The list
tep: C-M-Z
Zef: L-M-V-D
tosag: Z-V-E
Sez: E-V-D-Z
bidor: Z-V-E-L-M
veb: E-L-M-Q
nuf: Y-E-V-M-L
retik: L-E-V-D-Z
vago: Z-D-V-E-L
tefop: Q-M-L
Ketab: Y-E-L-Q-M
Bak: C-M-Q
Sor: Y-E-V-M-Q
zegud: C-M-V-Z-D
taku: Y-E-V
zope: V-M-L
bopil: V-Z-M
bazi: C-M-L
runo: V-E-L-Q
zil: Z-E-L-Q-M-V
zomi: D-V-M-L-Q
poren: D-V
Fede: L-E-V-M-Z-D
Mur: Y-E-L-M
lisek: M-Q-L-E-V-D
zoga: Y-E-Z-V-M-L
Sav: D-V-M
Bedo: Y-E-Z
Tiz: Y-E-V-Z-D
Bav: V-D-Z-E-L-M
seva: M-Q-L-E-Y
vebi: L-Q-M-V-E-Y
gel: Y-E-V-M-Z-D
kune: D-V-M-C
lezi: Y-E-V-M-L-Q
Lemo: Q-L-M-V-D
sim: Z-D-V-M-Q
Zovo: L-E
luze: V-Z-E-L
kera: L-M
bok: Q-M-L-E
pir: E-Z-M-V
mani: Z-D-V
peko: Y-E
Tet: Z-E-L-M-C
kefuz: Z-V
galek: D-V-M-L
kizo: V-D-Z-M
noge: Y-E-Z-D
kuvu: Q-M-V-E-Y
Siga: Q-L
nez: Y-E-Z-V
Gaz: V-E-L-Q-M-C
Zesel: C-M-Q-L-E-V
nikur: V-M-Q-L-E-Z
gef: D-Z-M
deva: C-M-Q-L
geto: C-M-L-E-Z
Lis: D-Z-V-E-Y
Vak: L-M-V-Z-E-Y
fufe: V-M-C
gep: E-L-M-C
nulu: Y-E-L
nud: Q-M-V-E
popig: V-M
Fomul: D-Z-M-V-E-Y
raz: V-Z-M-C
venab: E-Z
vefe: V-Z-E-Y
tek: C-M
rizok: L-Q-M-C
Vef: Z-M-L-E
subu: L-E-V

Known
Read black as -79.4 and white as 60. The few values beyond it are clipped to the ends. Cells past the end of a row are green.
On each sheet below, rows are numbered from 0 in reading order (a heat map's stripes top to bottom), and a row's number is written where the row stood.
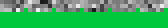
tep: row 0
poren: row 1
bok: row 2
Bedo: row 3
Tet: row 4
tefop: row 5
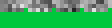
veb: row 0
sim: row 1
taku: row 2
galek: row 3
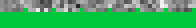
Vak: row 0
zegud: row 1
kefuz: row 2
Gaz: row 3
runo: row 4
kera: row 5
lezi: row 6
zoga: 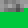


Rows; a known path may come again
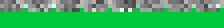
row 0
gep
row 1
rizok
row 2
Sor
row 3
galek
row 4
zegud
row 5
nikur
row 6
geto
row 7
bok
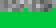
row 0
bidor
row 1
vefe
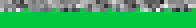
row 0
gef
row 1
Vak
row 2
Ketab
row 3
Sez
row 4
Lis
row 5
Bak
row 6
Mur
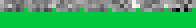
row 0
nez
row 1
lezi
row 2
zil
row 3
zoga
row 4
kera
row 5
Gaz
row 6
peko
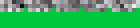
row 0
mani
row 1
sim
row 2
Fomul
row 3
runo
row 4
tefop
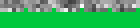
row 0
bopil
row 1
Zef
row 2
fufe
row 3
veb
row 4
seva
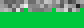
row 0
deva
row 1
Vef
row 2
kefuz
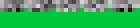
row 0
taku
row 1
noge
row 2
zomi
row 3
Lemo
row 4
nulu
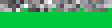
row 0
tek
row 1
Zovo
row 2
luze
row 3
vebi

